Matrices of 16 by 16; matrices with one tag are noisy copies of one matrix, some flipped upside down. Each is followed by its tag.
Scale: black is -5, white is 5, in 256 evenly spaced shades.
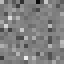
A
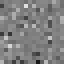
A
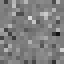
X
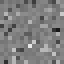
X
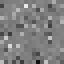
A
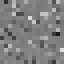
X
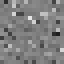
X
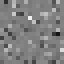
X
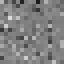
A
